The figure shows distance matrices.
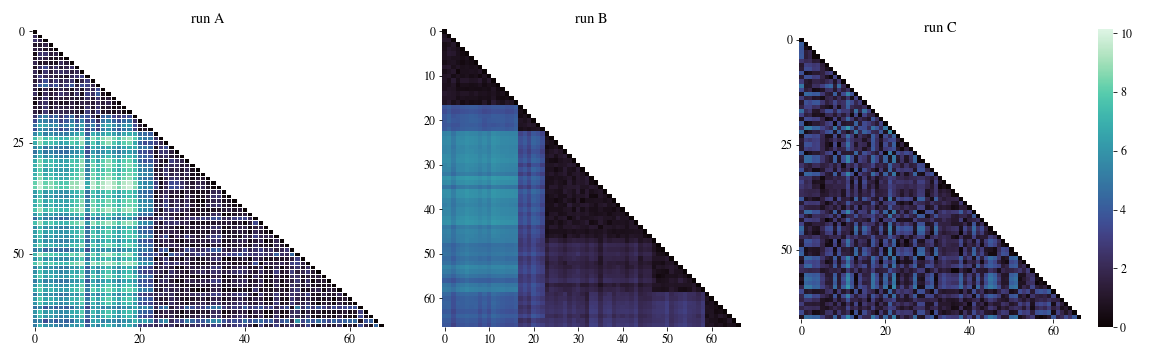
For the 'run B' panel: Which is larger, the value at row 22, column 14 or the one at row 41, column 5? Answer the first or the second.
the second
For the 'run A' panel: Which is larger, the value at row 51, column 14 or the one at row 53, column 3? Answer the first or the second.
the first
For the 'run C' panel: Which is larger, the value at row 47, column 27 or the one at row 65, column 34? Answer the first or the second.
the first
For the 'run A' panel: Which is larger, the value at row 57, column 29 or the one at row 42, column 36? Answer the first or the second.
the second
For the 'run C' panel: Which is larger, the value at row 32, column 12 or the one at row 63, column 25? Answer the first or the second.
the first
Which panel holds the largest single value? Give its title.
run A
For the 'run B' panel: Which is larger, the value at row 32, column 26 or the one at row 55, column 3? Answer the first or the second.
the second
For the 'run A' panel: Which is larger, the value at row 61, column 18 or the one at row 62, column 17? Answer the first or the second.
the first
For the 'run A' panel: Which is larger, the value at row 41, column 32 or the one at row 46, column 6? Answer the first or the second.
the second
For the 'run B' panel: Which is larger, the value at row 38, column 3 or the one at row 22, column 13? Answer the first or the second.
the first
